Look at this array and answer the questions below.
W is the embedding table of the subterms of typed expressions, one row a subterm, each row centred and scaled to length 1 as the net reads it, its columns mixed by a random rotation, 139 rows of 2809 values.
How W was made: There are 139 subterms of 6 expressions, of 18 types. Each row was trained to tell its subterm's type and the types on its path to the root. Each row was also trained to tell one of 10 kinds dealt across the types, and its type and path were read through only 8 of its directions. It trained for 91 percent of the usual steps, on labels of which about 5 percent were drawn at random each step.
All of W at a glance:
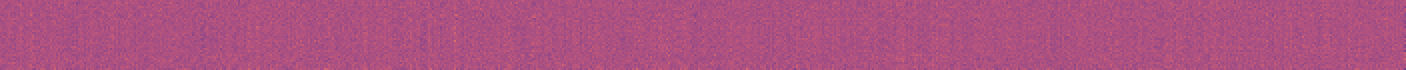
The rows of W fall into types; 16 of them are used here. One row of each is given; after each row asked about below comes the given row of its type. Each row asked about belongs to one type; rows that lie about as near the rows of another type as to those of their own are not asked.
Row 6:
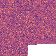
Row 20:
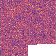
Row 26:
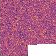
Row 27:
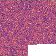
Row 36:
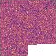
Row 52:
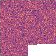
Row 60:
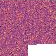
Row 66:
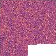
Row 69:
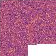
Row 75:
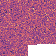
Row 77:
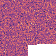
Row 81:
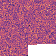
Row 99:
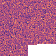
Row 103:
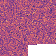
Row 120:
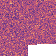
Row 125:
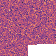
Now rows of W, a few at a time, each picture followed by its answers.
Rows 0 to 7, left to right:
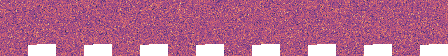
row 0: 52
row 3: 36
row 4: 20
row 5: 52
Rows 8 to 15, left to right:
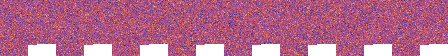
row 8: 66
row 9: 66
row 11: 52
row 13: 125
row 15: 66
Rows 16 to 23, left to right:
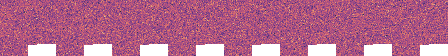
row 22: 36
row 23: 99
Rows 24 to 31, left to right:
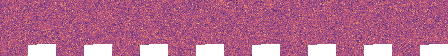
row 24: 6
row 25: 52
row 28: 99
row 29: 26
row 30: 26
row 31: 60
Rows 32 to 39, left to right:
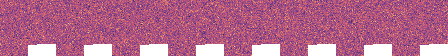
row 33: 81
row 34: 27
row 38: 36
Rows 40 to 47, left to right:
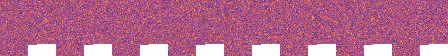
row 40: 66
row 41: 26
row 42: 66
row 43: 20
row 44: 26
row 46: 125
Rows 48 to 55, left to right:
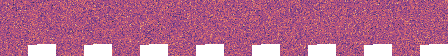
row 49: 20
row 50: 125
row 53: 69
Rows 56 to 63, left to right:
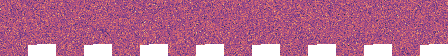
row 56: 69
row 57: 81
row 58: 69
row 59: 6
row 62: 52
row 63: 6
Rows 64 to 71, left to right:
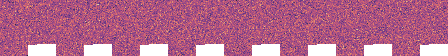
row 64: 81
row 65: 69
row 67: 77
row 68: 66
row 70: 81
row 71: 26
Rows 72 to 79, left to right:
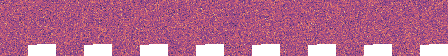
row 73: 6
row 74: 26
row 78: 6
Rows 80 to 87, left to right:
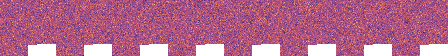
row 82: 77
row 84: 81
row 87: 6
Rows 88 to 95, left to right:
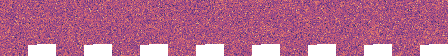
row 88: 69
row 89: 26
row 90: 20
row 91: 125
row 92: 6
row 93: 36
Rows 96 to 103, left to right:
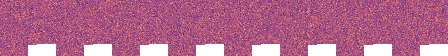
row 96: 60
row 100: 81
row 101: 125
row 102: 26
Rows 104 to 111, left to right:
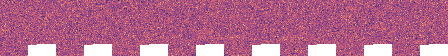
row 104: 66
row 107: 120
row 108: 20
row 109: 27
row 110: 20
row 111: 125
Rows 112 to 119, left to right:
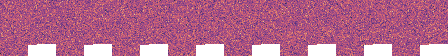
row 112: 66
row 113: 99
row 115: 20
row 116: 36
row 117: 6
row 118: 52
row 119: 52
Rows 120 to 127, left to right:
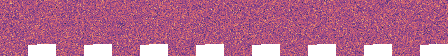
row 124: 125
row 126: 36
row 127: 125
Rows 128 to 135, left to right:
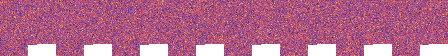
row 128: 77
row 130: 99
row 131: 81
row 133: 20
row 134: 69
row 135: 77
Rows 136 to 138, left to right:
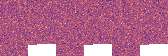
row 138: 75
